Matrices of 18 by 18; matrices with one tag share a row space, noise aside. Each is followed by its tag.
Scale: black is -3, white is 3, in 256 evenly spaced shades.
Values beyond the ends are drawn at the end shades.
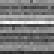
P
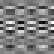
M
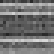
P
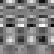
M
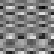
M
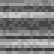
P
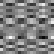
M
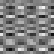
M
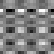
M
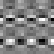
M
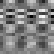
M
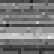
P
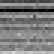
P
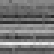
P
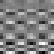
M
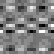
M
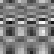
M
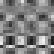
M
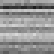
P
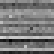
P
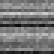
P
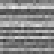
P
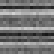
P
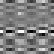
M
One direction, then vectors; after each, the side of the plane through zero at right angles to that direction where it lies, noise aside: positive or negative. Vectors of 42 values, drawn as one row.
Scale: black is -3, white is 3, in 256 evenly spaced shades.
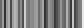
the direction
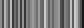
negative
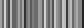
negative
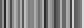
positive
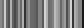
negative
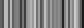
negative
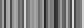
positive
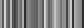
negative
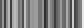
positive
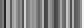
positive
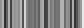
positive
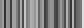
positive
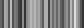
negative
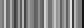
negative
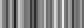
negative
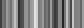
positive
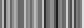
positive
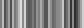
positive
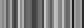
negative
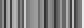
positive
